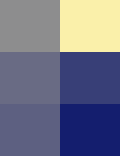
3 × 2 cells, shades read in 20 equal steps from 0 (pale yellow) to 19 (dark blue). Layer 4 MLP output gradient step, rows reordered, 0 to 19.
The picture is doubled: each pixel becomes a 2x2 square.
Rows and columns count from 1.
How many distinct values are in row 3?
2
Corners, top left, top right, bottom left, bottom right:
9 0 13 19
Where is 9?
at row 1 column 1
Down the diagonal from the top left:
9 16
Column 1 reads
9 12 13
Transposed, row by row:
9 12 13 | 0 16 19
